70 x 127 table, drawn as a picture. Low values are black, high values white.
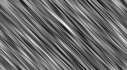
No overall slope runs across the table. The grain runs diagonally down to the right. The histogram is bell-shaped. On average the colour sits 40% of the way up the scale. No single row or column stands out from its neighbours.
